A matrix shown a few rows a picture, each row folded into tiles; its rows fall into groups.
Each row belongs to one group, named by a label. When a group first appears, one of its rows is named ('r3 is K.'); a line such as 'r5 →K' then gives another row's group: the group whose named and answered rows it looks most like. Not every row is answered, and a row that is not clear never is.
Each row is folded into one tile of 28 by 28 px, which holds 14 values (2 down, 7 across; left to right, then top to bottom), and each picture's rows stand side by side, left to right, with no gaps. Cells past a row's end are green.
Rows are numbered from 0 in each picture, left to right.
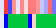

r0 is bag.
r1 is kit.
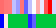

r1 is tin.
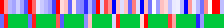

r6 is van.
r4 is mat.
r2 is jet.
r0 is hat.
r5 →mat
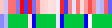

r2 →bag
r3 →kit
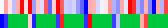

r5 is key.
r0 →tin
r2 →hat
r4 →tin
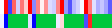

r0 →bag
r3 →hat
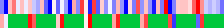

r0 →van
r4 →key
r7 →hat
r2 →key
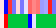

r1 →kit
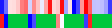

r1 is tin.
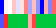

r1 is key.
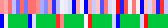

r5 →mat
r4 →bag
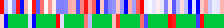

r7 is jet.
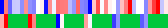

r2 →kit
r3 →van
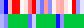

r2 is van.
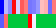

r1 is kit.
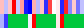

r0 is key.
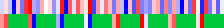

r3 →bag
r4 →key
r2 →bag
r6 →key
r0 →key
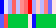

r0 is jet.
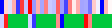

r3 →van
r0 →mat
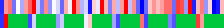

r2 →tin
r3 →tin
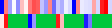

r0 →mat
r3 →tin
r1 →kit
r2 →van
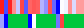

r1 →kit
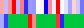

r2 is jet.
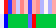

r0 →bag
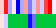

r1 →tin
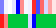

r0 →van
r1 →bag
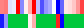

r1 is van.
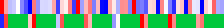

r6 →van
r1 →mat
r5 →van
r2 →mat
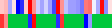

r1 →hat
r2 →hat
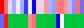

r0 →hat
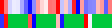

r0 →hat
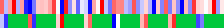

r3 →tin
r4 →kit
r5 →key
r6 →key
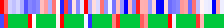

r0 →hat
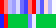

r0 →hat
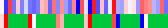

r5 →kit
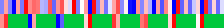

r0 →key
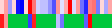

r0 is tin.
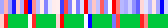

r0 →key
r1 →mat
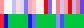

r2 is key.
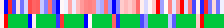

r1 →kit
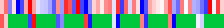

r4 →bag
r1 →hat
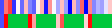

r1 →van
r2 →key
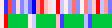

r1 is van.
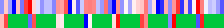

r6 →jet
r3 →kit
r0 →key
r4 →mat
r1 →hat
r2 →jet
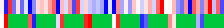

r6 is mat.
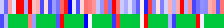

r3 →kit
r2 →jet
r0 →tin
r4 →hat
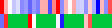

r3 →key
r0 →hat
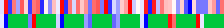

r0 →bag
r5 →bag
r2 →bag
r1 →jet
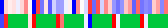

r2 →van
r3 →bag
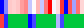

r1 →tin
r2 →bag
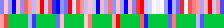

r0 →key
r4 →key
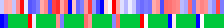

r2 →jet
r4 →hat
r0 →tin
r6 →kit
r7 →kit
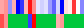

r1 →hat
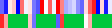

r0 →van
